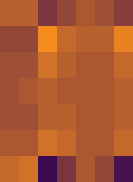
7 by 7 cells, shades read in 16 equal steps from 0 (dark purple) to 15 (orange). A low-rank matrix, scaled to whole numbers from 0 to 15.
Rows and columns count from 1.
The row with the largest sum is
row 2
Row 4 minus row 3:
0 1 -2 -1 0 0 -1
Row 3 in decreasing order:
12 11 10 9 9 8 8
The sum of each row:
55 74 67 64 64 70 45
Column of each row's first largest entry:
1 3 3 3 3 3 2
